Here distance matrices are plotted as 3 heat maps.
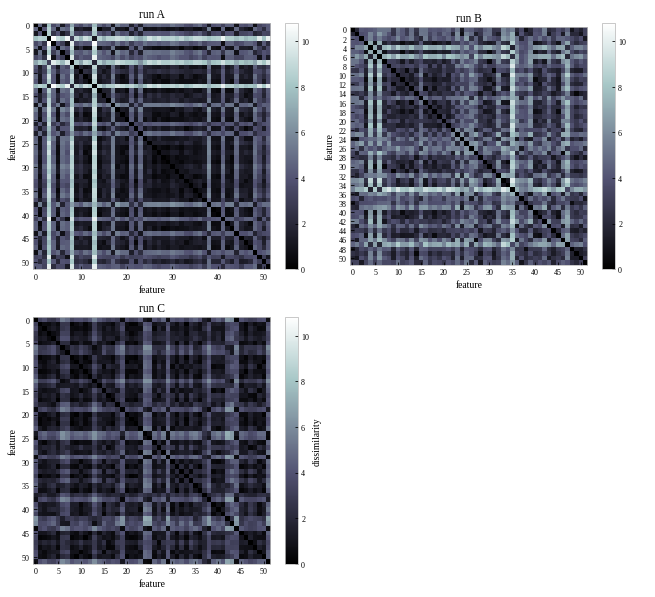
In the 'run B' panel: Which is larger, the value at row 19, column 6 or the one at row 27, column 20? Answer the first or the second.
the first
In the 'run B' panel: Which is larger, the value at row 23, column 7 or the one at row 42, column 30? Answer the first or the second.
the first
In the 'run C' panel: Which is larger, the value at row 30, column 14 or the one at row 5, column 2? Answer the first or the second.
the first
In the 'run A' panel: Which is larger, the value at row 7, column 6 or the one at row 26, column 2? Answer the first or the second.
the second
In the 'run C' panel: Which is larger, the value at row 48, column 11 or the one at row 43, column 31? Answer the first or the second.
the second
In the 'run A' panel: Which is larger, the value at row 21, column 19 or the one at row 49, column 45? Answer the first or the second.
the first
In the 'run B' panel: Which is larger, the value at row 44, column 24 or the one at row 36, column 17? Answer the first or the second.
the second
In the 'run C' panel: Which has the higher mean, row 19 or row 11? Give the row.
19
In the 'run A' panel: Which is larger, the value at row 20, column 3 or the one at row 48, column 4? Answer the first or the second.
the first
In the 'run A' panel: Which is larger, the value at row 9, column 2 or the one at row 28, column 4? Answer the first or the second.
the second
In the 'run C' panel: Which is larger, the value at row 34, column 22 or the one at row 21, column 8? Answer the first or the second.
the first
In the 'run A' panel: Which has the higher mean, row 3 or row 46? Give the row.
3
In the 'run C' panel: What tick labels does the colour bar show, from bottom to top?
0, 2, 4, 6, 8, 10
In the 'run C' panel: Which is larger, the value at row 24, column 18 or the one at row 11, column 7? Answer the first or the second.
the first
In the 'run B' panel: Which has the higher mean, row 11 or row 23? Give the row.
23
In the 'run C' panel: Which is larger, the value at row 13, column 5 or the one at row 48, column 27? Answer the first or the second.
the first
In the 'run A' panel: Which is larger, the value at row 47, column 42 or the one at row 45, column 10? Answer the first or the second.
the second
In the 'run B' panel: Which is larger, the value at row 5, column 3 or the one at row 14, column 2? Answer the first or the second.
the second
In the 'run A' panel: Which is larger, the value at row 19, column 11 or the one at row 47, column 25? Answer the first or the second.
the second
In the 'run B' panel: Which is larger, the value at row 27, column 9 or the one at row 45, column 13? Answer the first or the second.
the first
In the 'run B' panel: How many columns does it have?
52
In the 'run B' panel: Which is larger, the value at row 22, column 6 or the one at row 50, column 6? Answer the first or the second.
the first
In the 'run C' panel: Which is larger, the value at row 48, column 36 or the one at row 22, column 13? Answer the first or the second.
the second
